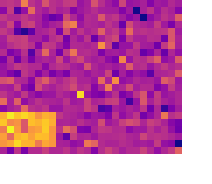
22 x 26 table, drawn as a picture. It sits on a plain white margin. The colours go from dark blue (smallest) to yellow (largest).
An odd patch, higher than its surroundings, sits in the bottom left. The values are skewed, with a long tail toward high values. The bottom left is the roughest part. The bottom left is the ninth with the highest average.
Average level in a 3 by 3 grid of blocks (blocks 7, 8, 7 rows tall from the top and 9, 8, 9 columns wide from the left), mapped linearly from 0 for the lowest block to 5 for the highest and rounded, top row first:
0 1 0 / 0 1 0 / 5 0 0
